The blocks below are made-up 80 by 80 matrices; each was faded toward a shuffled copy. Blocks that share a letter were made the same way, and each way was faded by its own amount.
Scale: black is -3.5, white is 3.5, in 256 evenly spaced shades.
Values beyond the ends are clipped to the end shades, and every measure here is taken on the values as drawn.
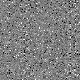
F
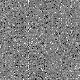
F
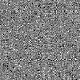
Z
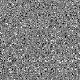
Z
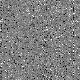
F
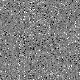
F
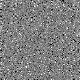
F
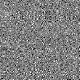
Z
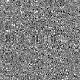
Z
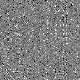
F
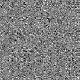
Z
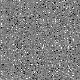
F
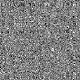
Z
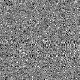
Z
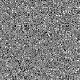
Z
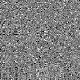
Z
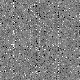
F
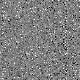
F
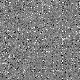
F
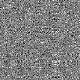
Z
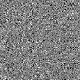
Z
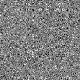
Z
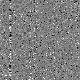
F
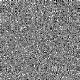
Z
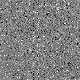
F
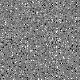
F
